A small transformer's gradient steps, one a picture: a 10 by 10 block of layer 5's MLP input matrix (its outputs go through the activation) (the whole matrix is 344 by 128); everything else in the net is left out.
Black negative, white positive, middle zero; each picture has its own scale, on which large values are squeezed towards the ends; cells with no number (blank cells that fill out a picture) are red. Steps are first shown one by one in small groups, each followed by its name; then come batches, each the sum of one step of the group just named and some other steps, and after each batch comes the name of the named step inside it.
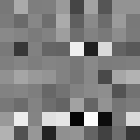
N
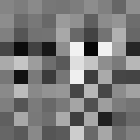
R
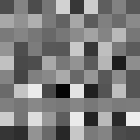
R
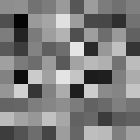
R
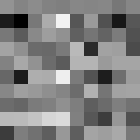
R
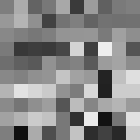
N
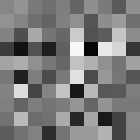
R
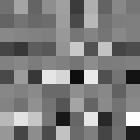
N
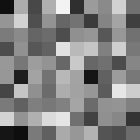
R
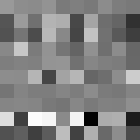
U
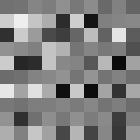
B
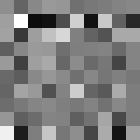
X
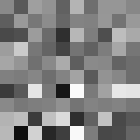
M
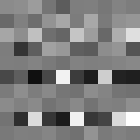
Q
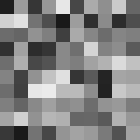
M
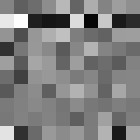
X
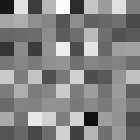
U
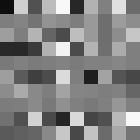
Q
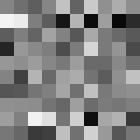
U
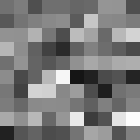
Q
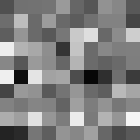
U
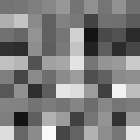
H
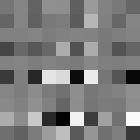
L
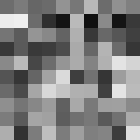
H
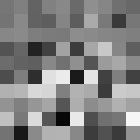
L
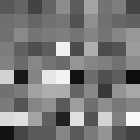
L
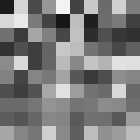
H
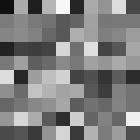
L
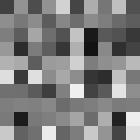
H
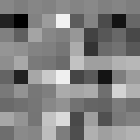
H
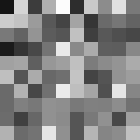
H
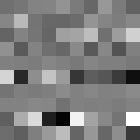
L
